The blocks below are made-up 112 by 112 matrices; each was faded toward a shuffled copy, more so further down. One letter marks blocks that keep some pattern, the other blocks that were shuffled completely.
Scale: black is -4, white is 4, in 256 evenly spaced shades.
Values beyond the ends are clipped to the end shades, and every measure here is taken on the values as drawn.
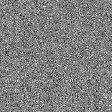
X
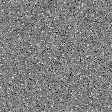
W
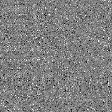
X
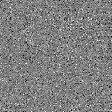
X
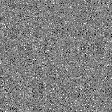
X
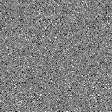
X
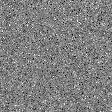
W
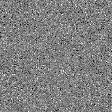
X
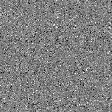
X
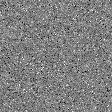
W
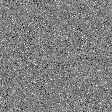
W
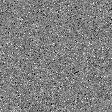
W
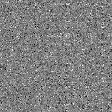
X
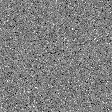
W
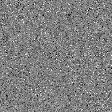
X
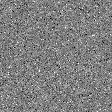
W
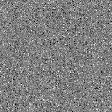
X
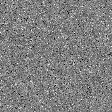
W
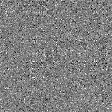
X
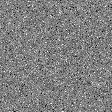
W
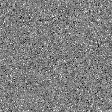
X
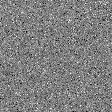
W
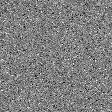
W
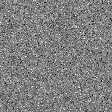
W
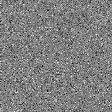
X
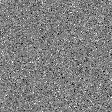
W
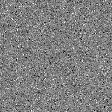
X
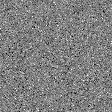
W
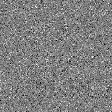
X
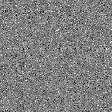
X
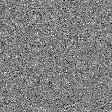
X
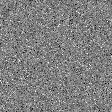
W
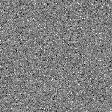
X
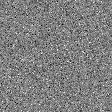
W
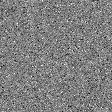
W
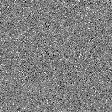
X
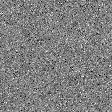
W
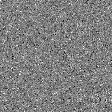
X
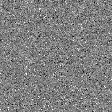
X
